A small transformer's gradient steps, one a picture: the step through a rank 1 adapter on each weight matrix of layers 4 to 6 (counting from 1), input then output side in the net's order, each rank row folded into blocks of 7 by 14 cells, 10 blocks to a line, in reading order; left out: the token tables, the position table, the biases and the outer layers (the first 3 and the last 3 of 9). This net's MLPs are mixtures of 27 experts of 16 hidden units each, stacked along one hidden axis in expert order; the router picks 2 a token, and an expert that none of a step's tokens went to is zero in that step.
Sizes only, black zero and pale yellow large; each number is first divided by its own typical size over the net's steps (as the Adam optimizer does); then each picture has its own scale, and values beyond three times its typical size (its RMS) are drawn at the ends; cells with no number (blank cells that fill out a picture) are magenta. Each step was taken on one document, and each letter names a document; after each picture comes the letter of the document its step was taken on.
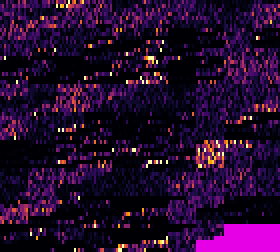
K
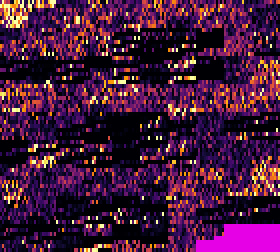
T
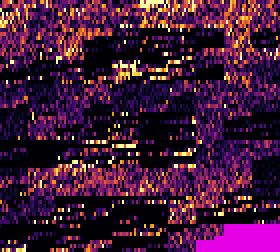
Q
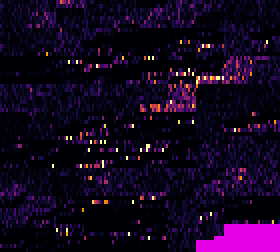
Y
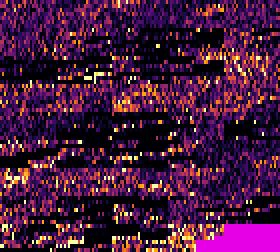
T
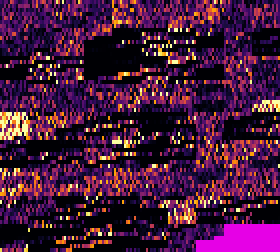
Q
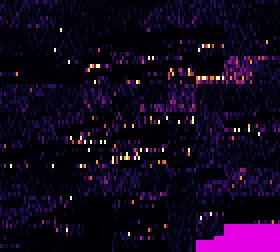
Y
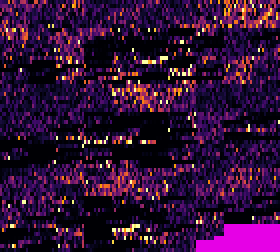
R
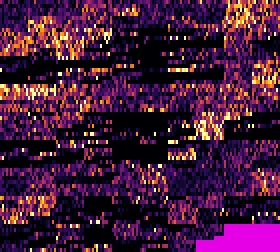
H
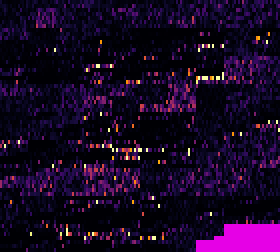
Y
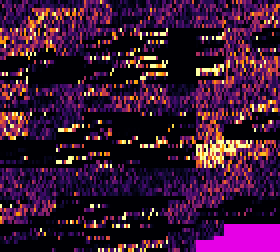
K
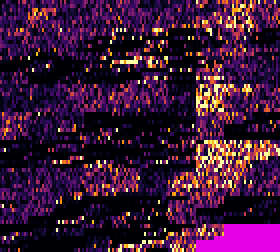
K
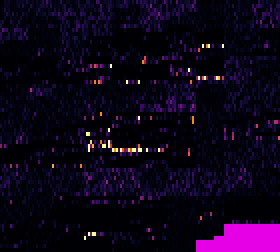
Y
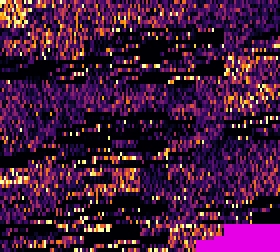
T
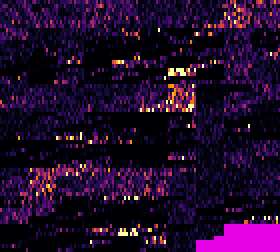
R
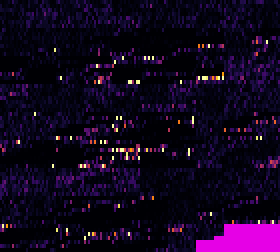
Y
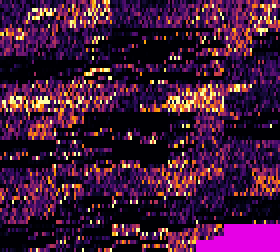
H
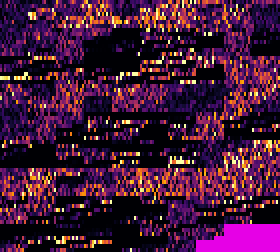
Q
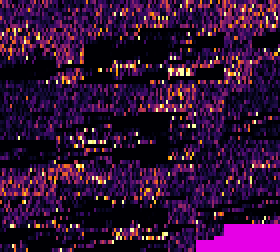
R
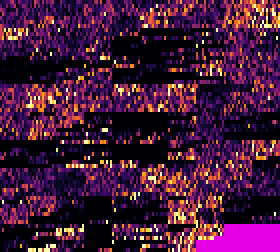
H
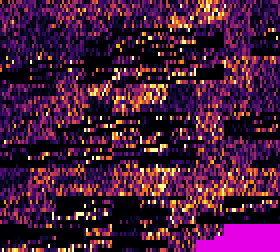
Q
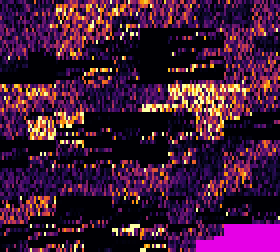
H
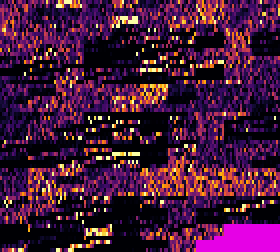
Q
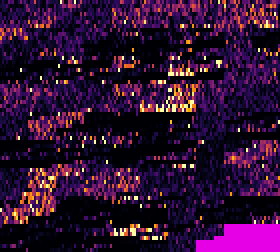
R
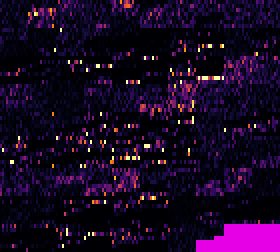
Y
